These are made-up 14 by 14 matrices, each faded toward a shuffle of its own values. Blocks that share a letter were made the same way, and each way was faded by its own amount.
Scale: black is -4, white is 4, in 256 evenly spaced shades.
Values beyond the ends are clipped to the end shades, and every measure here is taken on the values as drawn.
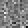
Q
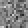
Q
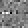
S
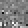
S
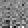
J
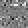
S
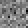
J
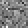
Q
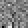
J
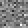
Q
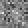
J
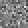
Q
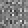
J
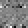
S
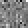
J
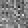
J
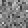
Q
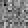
J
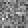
Q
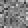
J
